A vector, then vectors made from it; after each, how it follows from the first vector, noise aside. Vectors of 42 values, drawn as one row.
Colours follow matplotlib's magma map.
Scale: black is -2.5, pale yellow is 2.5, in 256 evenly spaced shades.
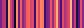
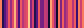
wrapped around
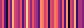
reversed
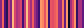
reversed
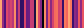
wrapped around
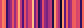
wrapped around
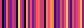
wrapped around
